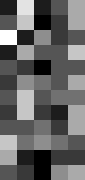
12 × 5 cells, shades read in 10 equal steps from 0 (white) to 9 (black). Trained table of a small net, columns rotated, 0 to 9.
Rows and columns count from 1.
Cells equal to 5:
6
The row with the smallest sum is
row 10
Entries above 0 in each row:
5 5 4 5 5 5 5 5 5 5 5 5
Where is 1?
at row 1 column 2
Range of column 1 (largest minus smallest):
8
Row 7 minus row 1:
-2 1 -2 -1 2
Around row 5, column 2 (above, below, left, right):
3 4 6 9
